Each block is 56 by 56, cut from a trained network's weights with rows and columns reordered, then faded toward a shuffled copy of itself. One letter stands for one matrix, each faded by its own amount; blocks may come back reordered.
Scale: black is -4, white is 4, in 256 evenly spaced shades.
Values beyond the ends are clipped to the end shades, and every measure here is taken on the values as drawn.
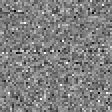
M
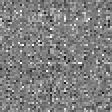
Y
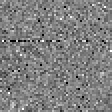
M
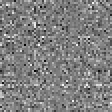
Y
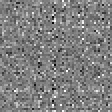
Y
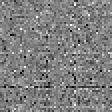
Y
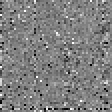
Y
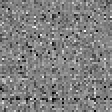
Y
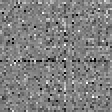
Y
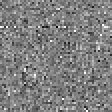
M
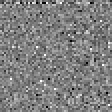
M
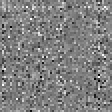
Y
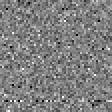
M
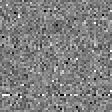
M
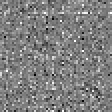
Y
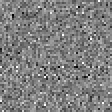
M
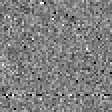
M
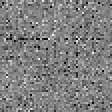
Y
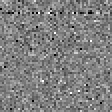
M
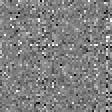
Y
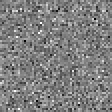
M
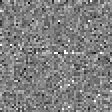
M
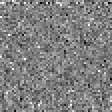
M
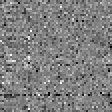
Y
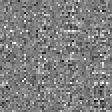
Y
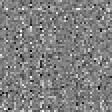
Y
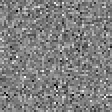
M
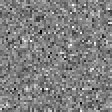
M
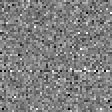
M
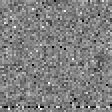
M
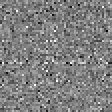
M
